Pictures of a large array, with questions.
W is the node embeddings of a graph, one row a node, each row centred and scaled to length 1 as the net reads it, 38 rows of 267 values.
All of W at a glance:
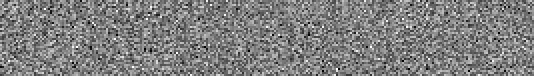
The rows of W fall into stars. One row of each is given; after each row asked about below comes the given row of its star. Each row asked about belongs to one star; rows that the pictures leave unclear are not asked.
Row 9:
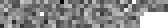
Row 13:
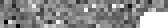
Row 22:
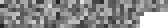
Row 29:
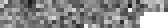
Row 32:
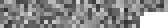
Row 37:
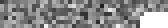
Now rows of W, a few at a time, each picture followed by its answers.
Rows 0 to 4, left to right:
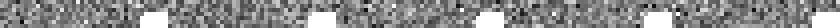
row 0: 32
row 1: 9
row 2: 13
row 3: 9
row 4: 32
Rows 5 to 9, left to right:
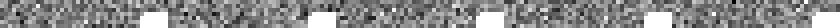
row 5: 9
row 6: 9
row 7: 22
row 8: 37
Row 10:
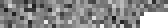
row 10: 32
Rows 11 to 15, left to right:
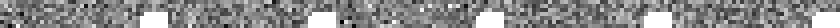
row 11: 29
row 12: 32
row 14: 29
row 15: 37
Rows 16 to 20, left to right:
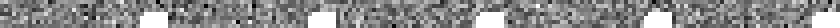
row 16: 29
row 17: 37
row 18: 22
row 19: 13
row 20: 29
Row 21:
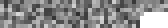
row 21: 37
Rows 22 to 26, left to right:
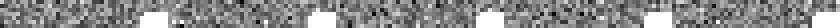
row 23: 29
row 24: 37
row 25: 37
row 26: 32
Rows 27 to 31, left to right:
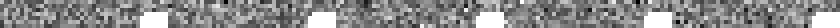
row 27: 22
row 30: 9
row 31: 29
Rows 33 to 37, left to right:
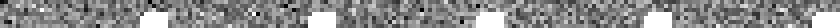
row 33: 13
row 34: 22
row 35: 9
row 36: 13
